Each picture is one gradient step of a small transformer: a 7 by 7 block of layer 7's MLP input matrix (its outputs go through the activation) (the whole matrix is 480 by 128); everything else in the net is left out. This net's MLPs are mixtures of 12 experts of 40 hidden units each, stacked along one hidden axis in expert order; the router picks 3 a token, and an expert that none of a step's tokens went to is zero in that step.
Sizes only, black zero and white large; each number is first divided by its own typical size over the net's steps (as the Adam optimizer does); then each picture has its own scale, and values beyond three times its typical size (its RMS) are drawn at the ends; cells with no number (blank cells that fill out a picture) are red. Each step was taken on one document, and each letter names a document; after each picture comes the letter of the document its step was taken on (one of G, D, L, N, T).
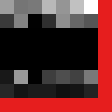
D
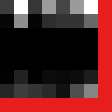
D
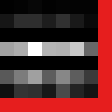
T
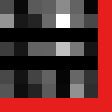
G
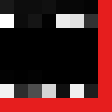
G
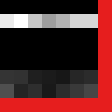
G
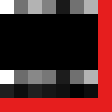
D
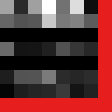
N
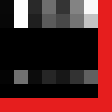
D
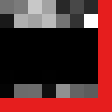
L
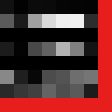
G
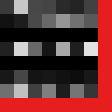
T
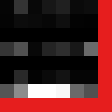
T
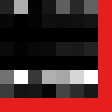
D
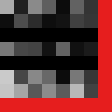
N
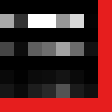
G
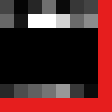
L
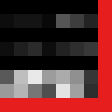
T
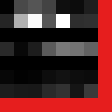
L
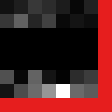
L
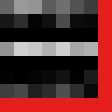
T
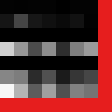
D
